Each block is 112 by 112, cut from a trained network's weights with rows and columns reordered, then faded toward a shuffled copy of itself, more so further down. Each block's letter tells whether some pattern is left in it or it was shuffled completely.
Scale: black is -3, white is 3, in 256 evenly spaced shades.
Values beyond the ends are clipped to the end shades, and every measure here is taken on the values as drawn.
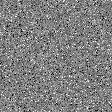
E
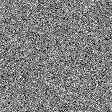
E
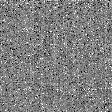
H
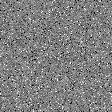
E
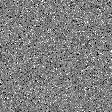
E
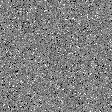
E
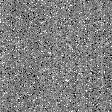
H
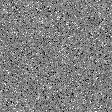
E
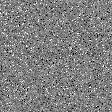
E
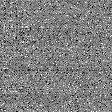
H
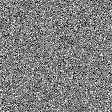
H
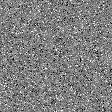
E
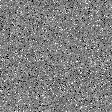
E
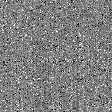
H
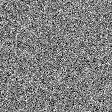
E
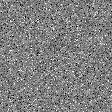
E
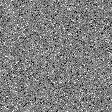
E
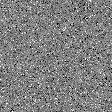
E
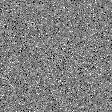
E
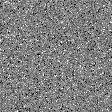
E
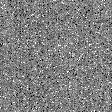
H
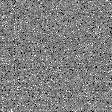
H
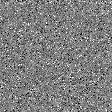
H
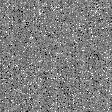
H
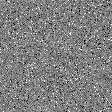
E
